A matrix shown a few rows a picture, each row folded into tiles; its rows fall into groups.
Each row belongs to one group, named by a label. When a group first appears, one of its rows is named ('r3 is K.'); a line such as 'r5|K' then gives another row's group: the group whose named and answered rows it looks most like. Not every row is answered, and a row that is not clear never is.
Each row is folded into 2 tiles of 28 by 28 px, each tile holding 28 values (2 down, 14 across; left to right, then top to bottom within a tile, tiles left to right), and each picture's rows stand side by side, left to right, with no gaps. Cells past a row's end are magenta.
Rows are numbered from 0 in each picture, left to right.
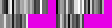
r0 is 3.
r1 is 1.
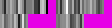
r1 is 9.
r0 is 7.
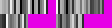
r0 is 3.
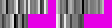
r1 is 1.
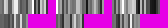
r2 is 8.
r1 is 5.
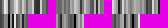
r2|3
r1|7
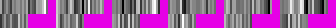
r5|8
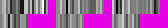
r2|9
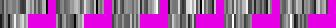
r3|1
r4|8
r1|7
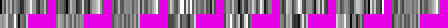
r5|7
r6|1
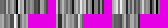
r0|7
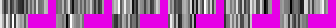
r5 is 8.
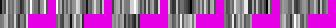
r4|8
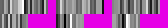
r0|8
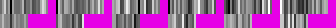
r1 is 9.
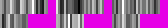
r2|9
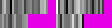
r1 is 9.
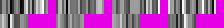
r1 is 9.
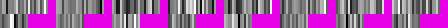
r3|1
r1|5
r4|1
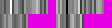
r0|9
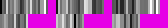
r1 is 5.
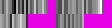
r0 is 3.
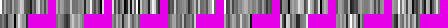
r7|3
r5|7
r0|5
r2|3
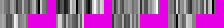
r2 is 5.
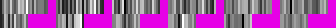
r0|1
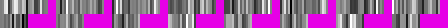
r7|5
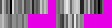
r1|8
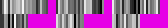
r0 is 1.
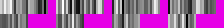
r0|8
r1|3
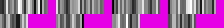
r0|7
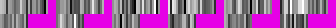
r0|5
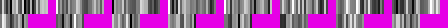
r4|5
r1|5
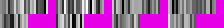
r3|9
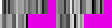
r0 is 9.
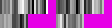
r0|1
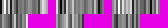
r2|3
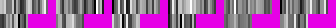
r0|3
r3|1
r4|9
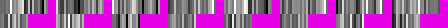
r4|8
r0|8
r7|1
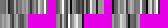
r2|7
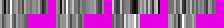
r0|9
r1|9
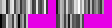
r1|1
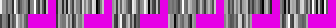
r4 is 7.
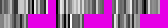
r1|1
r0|1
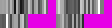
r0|3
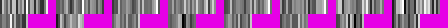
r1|1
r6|3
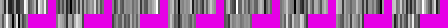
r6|5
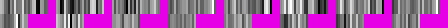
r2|3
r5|8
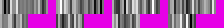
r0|9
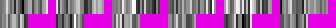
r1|5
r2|8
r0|3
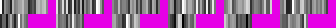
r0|5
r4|1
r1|3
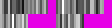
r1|3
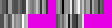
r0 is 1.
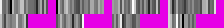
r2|8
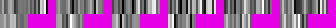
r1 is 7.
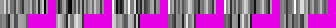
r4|5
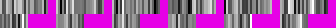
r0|7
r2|9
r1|9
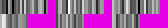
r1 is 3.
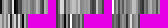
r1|1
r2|5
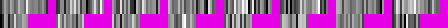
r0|1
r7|1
